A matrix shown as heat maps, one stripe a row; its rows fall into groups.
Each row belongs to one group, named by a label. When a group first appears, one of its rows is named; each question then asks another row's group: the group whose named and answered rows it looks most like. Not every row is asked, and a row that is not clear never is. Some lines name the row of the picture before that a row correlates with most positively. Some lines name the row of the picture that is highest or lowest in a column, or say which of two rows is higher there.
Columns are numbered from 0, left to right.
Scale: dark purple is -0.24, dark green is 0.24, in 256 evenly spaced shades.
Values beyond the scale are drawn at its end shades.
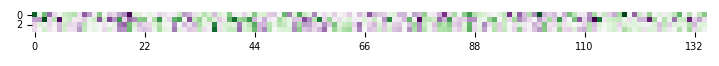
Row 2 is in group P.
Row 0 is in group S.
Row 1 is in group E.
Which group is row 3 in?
P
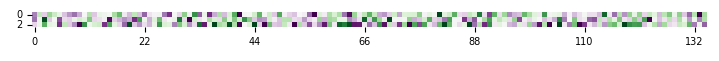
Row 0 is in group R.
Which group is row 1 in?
E
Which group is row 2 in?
P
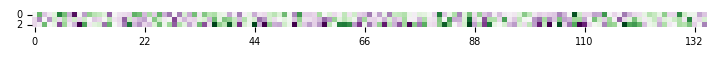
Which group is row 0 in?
R
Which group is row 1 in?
P
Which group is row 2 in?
P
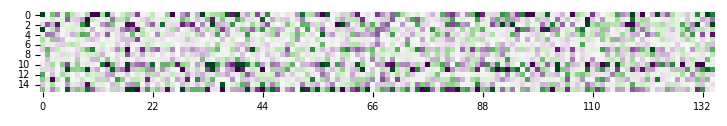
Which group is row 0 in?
S
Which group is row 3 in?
S
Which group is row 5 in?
S
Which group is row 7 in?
E
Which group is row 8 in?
E
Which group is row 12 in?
S
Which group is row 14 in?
P
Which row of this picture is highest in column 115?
10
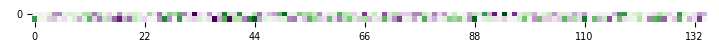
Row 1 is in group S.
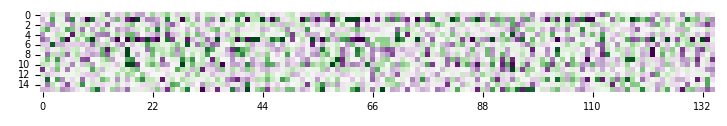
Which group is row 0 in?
E
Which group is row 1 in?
P
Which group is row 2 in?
R
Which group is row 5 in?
E
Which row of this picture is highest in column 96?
5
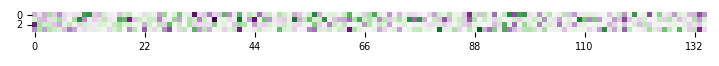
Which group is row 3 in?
R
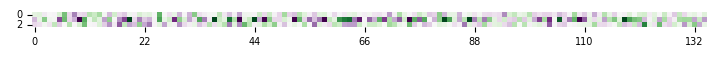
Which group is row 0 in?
R
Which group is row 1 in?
P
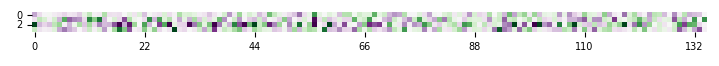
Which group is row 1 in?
R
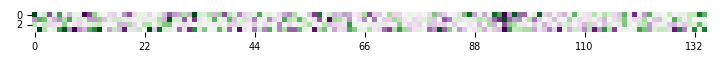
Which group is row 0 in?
S
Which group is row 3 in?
R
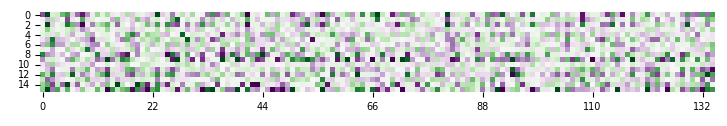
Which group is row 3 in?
R
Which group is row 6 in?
S
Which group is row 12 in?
R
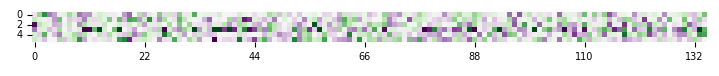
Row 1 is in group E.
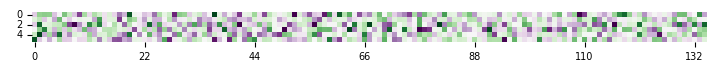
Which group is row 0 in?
P
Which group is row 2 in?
R
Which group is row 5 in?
S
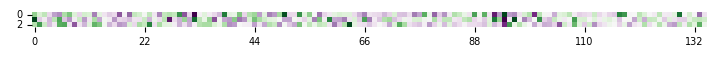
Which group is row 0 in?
S
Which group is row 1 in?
S
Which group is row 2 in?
R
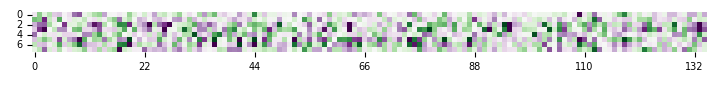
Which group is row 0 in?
P
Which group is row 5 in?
P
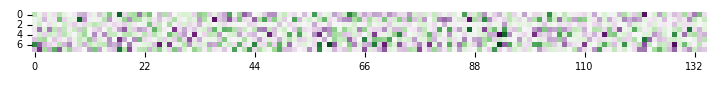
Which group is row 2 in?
R
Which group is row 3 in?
P
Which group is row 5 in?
E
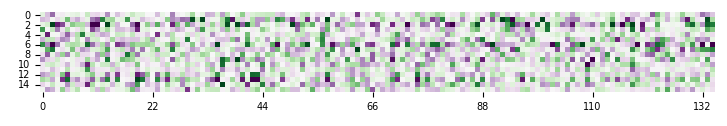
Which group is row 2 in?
S
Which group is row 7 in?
R
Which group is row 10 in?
P
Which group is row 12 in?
E
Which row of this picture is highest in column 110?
5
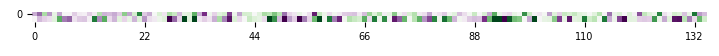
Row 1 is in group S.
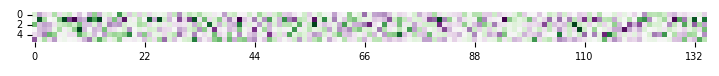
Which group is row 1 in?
R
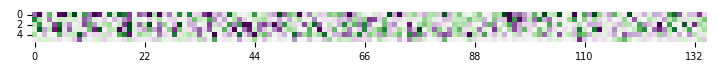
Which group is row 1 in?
S
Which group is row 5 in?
P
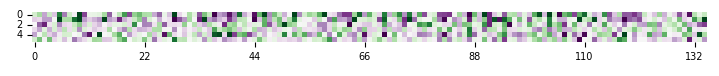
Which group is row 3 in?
P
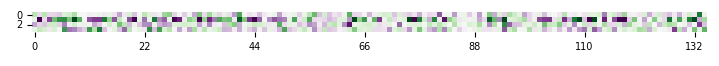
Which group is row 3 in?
R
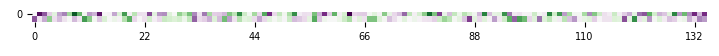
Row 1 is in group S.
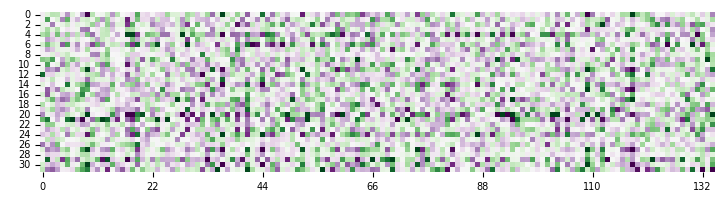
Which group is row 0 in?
P
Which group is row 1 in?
E
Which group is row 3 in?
P
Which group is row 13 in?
P
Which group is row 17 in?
S
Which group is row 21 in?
R
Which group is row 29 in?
E
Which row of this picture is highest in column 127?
6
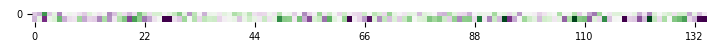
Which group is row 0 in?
E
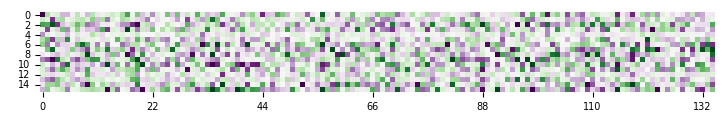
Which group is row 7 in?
R
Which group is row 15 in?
E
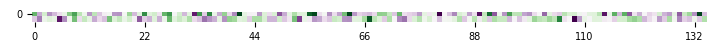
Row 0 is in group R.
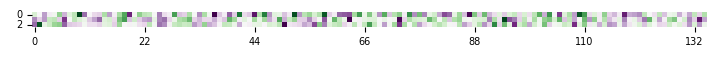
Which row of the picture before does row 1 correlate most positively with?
1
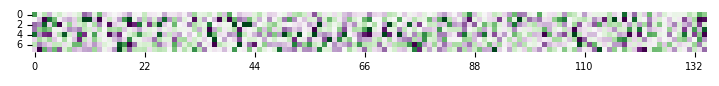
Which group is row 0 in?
S
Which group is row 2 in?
E
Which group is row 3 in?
R
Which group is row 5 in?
P
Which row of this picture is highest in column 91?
6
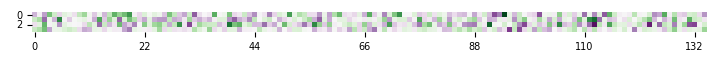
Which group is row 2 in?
E
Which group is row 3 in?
S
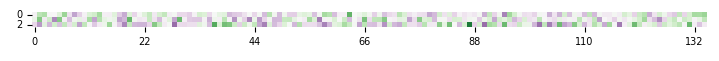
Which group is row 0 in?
R
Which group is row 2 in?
P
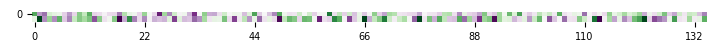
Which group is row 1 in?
E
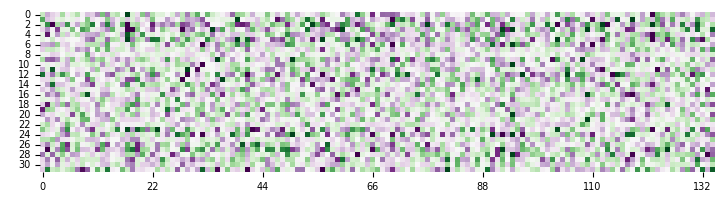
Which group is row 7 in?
R
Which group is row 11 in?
E
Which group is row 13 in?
P
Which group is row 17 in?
R
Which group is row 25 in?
S
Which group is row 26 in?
E
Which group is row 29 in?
P
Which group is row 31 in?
R
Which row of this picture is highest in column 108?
9
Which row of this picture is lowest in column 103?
2
